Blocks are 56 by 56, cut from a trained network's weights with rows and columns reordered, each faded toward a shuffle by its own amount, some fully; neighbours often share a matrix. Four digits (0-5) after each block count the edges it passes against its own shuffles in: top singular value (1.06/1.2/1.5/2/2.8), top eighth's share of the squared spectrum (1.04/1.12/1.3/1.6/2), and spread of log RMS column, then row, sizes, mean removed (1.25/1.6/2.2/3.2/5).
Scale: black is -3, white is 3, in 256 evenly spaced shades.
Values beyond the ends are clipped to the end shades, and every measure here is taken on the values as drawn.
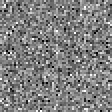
0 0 0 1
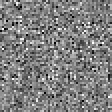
2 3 1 1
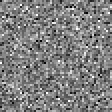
1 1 0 0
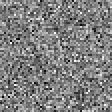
0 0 0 0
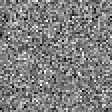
1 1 0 0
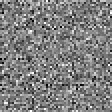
2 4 1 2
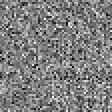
2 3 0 1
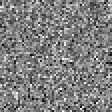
1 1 0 0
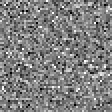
1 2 0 1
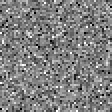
0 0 0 0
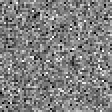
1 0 0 0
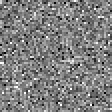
0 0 0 0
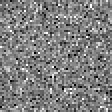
0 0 0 0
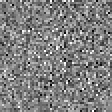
3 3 2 1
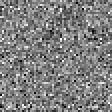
3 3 0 2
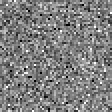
0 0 0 0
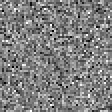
1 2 0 0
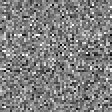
3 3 1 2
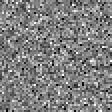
1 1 0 0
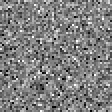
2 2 0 0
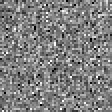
2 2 1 0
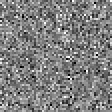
3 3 0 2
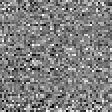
3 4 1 3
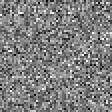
2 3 0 1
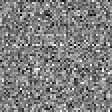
2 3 1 2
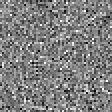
2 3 1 0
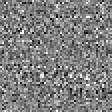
3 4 2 2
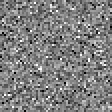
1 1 0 0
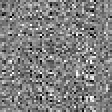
3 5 3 2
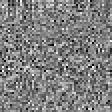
3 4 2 2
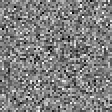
2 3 0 1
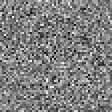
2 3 1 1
